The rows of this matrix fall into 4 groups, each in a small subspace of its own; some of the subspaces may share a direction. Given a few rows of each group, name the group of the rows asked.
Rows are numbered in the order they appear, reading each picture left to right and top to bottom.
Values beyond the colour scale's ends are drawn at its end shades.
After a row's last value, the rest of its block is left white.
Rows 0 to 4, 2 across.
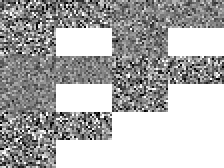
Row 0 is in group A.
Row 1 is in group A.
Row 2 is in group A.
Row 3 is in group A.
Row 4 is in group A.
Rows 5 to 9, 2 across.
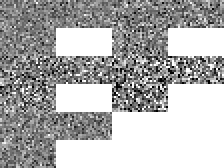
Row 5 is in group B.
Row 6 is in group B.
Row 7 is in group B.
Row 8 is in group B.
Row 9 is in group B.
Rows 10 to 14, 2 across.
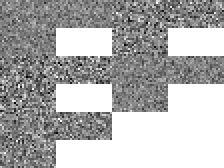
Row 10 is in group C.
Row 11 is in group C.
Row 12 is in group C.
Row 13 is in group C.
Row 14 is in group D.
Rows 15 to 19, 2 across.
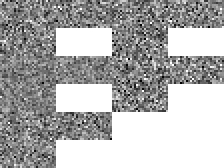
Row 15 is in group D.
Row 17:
B
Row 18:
A
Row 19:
A
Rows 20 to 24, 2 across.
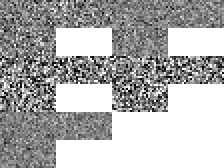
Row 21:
B
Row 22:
B
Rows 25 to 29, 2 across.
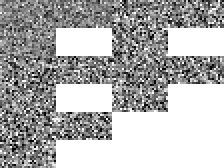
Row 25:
C
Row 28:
B
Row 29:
C
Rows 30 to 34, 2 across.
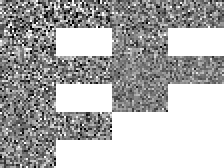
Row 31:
C
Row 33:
D
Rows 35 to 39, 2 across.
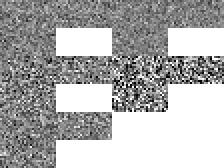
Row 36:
A
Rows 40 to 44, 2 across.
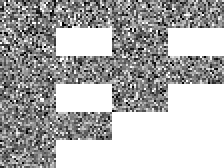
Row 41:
C
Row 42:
B
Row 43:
C
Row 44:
C
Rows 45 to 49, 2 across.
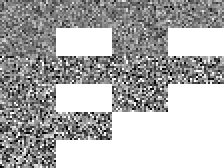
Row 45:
A
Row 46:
D
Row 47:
D
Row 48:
B
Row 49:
C
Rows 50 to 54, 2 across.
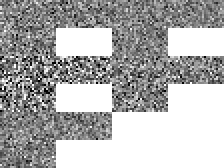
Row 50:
B
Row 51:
A
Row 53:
C
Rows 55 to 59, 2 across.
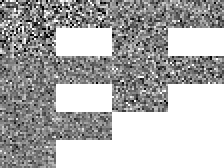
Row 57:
B
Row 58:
B
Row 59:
C
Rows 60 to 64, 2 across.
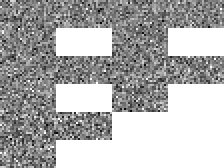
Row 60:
B
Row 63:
C
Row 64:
B
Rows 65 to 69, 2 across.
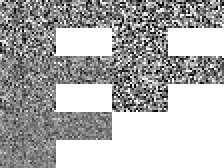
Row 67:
D
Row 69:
C
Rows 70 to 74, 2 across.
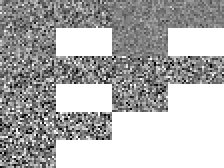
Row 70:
C
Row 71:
A
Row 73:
D
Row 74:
C
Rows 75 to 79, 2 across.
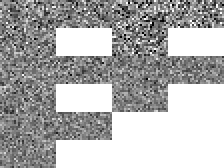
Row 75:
A
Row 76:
A
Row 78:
C
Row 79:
D
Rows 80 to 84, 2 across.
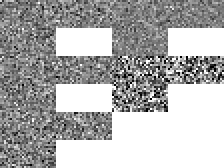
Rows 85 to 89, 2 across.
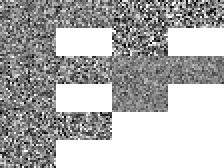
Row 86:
B
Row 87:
A
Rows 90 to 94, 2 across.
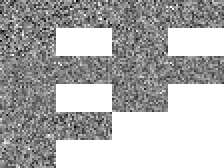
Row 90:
B
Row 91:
D
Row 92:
B
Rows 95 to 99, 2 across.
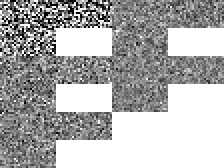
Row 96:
B
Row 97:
A
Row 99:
D
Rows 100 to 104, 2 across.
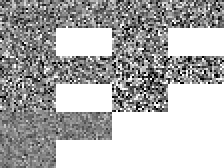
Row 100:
B
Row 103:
A
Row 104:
B
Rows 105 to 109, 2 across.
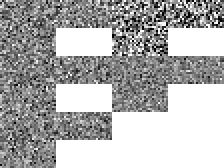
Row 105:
A
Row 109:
C
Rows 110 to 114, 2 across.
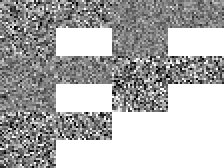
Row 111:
D
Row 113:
B
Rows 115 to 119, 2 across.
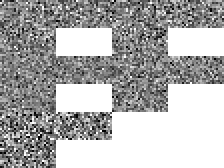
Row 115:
D
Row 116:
D
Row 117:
C
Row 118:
C
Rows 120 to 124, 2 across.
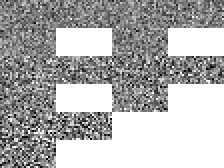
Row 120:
B
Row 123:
B
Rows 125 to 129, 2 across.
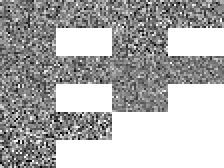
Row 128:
C
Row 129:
C
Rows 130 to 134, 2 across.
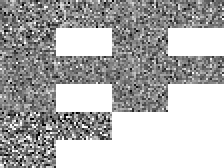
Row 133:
D
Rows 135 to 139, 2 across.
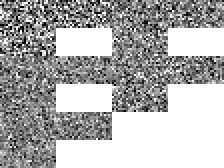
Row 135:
C
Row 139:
C
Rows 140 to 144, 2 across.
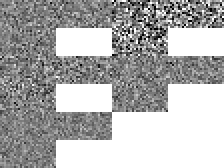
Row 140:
B
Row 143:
D
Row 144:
D
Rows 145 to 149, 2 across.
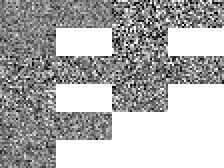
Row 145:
C
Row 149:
C
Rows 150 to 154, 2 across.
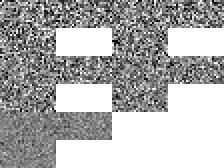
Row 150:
D
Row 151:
D
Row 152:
D
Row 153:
A
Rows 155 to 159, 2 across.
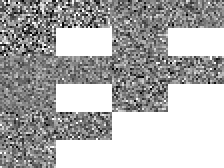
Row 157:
A
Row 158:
B
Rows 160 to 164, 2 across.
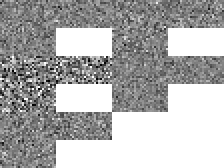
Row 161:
C
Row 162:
B
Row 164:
B
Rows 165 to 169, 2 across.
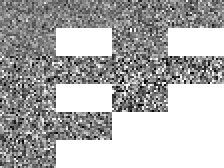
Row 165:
C
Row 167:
C
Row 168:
C
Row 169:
A
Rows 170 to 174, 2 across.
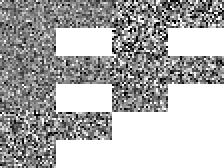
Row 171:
C
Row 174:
A
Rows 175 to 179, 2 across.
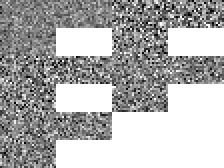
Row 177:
B
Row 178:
B
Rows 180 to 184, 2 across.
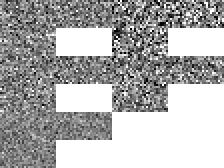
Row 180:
C
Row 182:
A
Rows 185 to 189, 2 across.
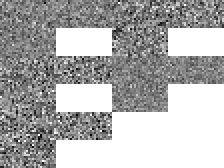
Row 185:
C
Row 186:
B
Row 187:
B
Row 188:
C
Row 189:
A
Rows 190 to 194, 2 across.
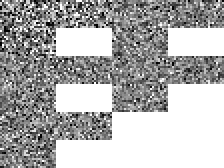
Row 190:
B
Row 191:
B
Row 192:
B
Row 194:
A
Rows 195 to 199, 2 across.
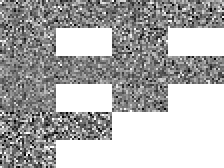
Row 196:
D
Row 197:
C
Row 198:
C
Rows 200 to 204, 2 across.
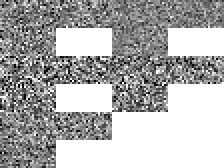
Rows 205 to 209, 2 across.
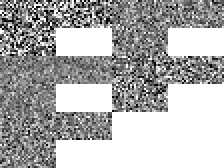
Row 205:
B
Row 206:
D
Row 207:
C
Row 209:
A
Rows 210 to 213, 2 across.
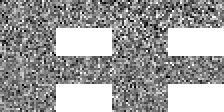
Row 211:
C
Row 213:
B
